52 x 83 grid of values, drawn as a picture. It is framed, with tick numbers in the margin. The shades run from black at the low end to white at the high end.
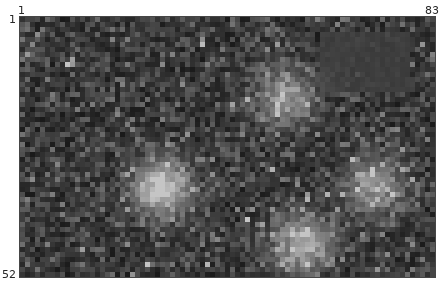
Bumps: four. Calmest part: top right. Average level on the scale: 30%. Odd patch: calmer, in the top right.
